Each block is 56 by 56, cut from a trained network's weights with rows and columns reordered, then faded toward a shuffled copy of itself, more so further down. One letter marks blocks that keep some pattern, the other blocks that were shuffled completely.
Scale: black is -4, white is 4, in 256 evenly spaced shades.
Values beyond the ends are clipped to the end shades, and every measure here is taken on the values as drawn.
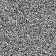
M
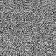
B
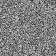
M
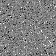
M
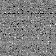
B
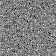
M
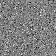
M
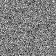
M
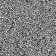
M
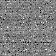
B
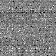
B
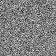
M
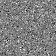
M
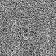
B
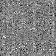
B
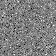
M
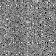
B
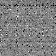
B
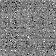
B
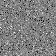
M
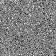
M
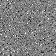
M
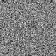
B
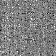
B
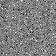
M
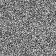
M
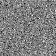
M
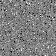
M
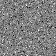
M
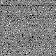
B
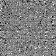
B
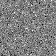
M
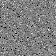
M
